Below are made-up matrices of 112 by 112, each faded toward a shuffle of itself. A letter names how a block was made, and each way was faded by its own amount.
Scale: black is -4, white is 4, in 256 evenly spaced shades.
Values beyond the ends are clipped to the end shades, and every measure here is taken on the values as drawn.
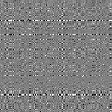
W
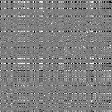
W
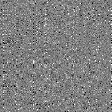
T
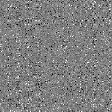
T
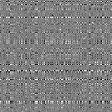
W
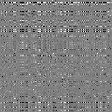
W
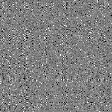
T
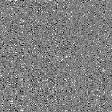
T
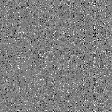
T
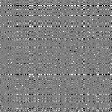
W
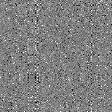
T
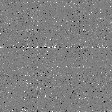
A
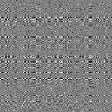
W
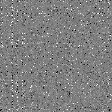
A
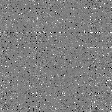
A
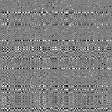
W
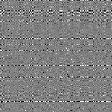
W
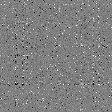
A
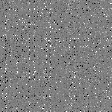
A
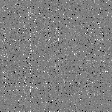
A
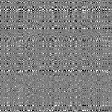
W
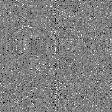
T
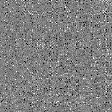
T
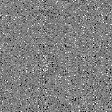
T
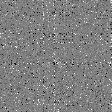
A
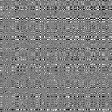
W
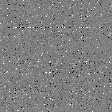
A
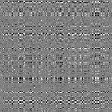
W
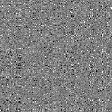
T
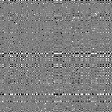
W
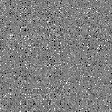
T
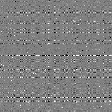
W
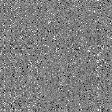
T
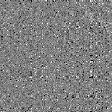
T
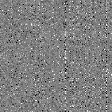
T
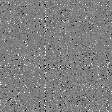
A
